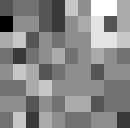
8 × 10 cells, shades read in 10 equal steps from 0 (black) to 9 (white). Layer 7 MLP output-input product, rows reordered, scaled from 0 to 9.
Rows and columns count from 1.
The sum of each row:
52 43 58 45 48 49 45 44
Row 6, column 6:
5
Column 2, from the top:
4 5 7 2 7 4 5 7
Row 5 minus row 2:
5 2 1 0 2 0 -1 -5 2 -1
